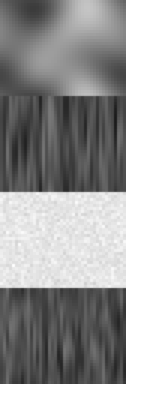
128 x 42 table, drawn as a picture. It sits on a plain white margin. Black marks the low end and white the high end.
The table splits into 4 rows of 1 panel. Panel 1,1: middling, smooth, strong in contrast. Panel 2,1: low, streaked downward. Panel 3,1: very high, fine-grained, faint in contrast. Panel 4,1: low, streaked downward.
